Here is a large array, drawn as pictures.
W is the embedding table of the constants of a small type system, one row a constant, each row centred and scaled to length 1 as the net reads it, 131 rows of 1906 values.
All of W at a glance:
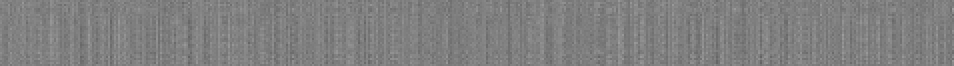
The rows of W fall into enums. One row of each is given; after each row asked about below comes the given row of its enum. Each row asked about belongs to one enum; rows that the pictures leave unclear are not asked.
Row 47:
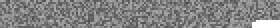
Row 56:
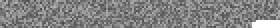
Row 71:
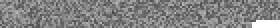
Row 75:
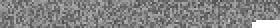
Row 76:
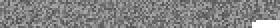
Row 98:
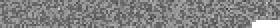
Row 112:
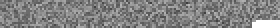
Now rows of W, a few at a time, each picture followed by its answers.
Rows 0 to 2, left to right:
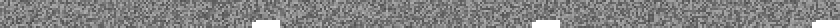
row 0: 76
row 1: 56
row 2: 47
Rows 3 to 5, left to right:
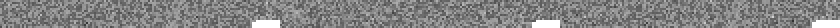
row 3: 98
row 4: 71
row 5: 98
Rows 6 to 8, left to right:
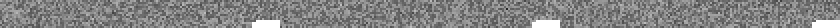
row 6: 71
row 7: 98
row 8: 75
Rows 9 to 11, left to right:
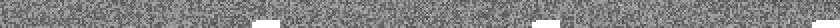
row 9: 98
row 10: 76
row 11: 75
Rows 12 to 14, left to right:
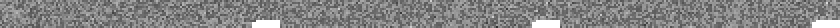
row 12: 71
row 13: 98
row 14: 98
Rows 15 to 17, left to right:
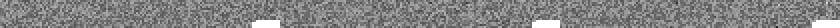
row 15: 56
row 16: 112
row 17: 98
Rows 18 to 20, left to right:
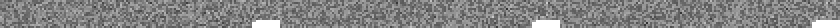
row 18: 112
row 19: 98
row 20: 98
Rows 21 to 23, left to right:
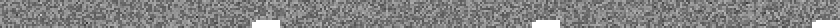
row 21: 98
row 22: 56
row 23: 112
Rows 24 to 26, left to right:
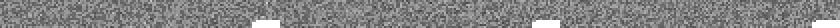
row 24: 98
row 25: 112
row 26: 76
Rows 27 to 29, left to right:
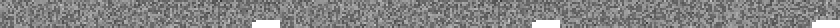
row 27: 75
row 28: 75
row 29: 98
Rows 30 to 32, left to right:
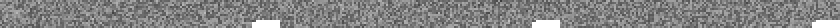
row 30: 71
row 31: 75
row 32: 47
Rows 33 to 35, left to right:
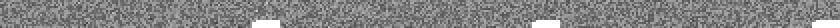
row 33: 98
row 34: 56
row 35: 47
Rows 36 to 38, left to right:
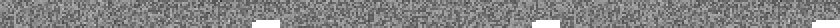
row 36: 75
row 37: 47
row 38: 75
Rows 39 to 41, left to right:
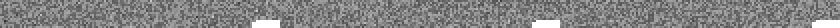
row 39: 98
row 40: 75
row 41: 47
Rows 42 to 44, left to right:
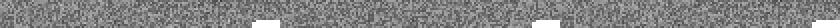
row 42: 75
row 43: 47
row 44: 75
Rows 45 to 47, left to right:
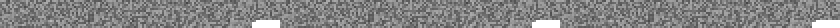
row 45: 47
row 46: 47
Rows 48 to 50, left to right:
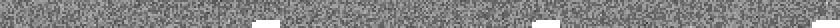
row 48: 75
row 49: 76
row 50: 98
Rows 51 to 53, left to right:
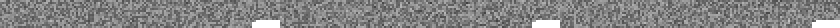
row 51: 47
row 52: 112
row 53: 75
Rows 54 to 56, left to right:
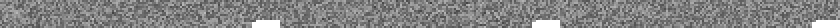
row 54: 71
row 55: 112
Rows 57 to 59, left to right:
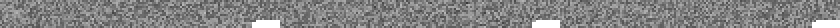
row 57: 71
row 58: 112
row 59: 76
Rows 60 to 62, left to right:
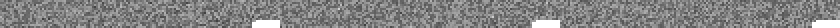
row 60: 112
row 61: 98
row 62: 76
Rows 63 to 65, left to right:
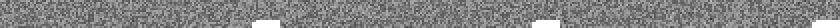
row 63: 47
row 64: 56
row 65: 98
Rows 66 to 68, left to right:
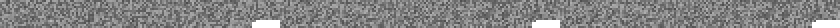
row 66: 47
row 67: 76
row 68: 76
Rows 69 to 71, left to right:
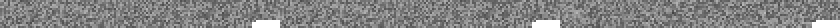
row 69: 76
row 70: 76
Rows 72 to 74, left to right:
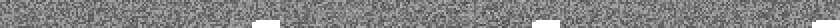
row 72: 47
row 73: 112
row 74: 76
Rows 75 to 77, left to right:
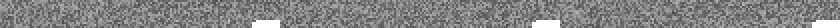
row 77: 71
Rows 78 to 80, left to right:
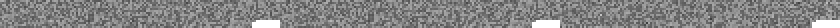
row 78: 47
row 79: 47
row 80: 98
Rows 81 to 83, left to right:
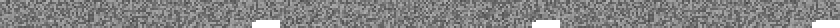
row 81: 47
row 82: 76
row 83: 47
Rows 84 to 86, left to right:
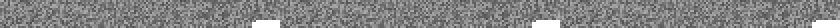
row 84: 76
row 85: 76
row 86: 76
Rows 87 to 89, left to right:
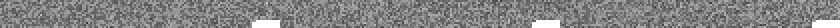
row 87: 98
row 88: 75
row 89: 112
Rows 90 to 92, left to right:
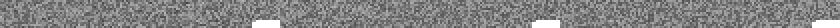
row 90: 112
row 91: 56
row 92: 47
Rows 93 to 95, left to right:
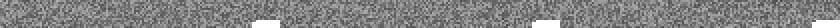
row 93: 56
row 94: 76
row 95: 75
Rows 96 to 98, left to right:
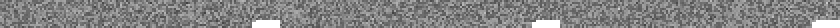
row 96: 112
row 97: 71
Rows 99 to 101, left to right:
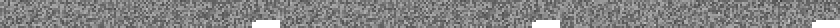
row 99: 76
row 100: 76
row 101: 75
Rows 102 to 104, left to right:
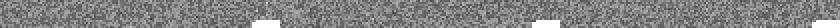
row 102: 98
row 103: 71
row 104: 76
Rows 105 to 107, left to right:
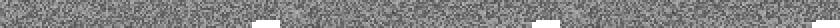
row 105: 56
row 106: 71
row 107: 71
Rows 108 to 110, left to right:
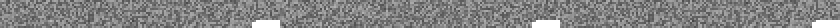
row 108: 47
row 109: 56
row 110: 47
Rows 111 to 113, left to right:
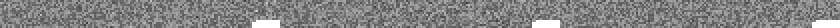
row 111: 98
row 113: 47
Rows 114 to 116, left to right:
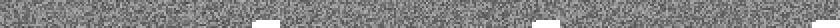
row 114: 112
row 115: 76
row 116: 56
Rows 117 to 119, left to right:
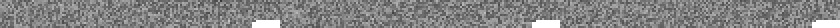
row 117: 75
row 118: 71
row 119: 76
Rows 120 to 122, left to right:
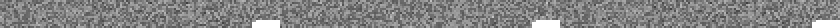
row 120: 112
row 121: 98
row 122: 112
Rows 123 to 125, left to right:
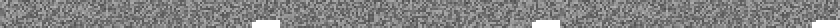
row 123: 56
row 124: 47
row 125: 56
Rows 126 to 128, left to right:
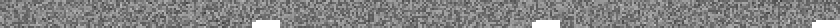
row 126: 112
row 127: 47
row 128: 75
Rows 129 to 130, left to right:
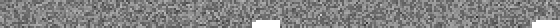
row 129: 112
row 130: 98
